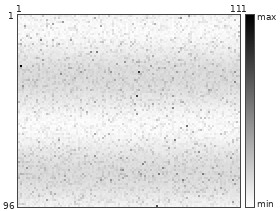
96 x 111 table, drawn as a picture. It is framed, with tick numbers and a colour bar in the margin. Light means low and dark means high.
Stripes: horizontal, repeating 2 times. Odd rows or columns: none. Seam: none. Average level on the scale: 10%. Histogram: skewed, a long tail of high values.
